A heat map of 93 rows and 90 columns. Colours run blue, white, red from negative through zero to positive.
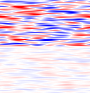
Ninth with the highest average: top left. Histogram: heavy tails on both sides. Seam: horizontal, 50% of the way down, the bottom part calmer. Grain: streaks across. Mirror symmetry: none. Slope: none.
